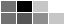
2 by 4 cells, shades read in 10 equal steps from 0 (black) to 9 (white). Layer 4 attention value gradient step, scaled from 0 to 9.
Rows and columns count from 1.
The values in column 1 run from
4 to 4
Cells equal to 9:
1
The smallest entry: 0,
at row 1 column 2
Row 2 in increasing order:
3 4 5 7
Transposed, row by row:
4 4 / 0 3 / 7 5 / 9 7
